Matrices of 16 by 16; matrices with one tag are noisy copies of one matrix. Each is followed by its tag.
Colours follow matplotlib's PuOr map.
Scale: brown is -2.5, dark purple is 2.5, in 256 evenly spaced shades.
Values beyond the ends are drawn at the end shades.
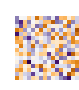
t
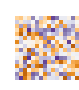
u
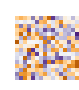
u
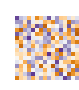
t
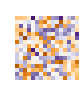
u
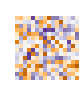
u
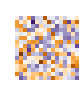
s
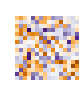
u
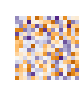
t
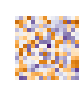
s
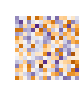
t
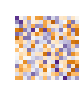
t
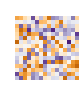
u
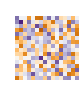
t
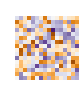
s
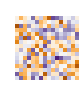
u
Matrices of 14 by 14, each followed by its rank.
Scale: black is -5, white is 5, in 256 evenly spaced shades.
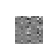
two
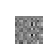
two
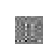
two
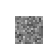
full rank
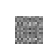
two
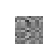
two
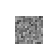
full rank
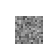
full rank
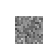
full rank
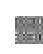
two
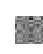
two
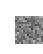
full rank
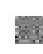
two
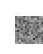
full rank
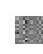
two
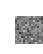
full rank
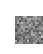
full rank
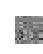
two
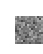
full rank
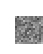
full rank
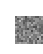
full rank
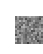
full rank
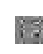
two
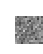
full rank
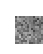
full rank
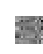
two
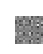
two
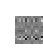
two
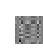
two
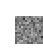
full rank
